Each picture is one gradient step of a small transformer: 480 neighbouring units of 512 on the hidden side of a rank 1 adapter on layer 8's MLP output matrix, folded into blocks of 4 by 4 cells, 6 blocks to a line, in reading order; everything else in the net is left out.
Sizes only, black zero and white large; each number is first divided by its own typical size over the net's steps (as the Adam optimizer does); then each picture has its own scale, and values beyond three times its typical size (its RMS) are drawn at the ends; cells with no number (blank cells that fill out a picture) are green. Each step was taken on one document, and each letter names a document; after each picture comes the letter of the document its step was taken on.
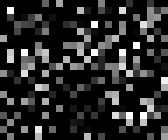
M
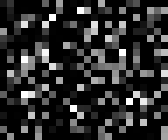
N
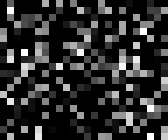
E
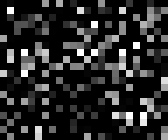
M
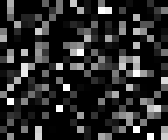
E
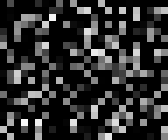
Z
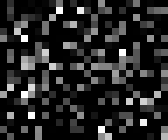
N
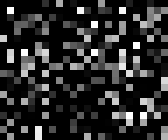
M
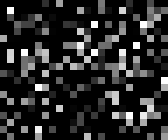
M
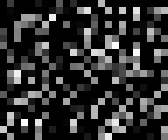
Z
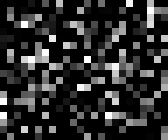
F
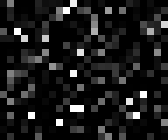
N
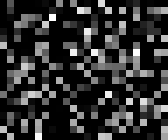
Z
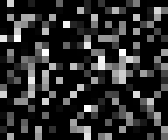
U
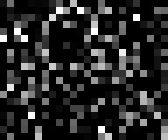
N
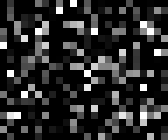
Z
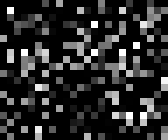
M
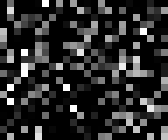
E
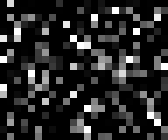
U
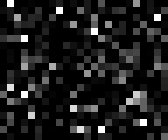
N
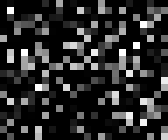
M
